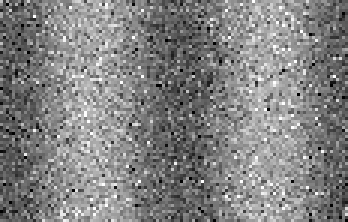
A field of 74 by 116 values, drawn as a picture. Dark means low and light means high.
No overall slope runs across the table. No row or column stands out. Overall the values sit about 50% of the way up the scale. Stripes running up and down repeat 2 times from left to right.
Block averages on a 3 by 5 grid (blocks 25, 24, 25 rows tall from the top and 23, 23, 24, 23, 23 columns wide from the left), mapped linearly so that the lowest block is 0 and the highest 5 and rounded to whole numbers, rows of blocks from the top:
15042
15042
15042
